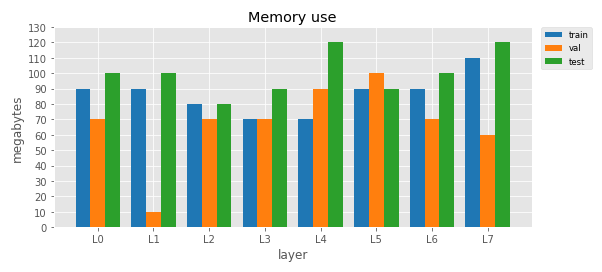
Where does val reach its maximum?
L5
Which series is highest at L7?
test
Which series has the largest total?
test
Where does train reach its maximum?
L7
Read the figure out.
Title: Memory use
x-axis: layer, ticks L0 L1 L2 L3 L4 L5 L6 L7
y-axis: megabytes, ticks 0 10 20 30 40 50 60 70 80 90 100 110 120 130
Legend: train, val, test
Values:
train: 90 90 80 70 70 90 90 110
val: 70 10 70 70 90 100 70 60
test: 100 100 80 90 120 90 100 120
